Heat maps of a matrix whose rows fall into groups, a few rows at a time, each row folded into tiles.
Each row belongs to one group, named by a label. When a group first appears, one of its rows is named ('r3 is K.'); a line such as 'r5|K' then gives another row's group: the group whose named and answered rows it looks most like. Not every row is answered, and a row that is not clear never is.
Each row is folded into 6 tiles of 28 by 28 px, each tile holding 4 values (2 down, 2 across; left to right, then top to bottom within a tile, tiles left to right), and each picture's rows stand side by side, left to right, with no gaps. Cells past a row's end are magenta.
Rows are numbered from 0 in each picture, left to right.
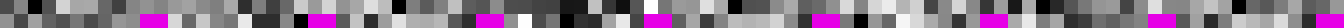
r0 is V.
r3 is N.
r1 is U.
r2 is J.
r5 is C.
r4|J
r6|N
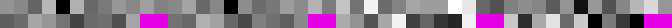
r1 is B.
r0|B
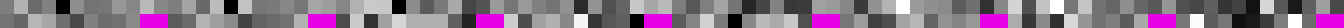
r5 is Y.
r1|B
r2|J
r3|U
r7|N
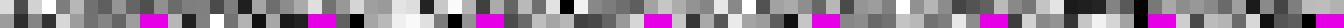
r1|U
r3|B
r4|C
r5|Y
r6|J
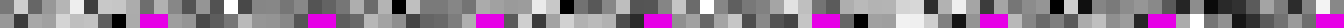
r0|C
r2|B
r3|J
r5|C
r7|N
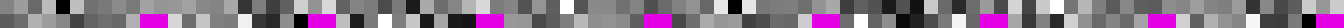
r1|U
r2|U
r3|Y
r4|B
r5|N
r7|U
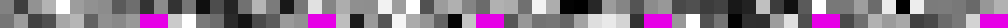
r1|N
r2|C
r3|J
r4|N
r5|B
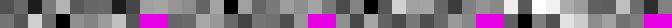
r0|V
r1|B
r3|C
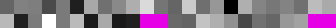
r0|U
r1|B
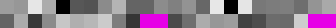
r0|J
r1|B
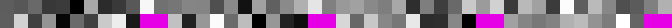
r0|N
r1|U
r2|U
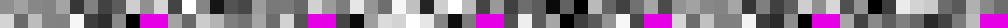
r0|U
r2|C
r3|N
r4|U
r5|V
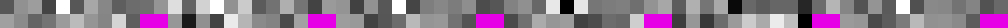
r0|Y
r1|C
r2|Y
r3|B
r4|J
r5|Y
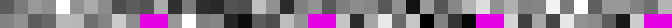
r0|Y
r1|N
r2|U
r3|C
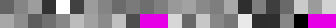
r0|Y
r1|U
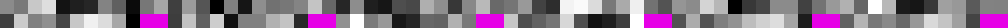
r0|J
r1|N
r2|N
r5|J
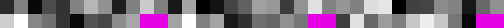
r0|N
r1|N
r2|J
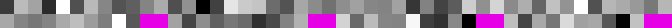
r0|Y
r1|V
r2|U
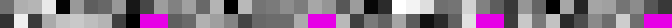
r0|J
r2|V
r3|N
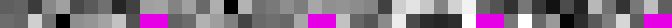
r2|V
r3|N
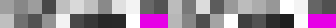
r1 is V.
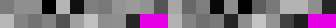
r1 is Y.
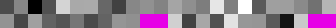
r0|V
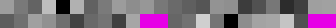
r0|B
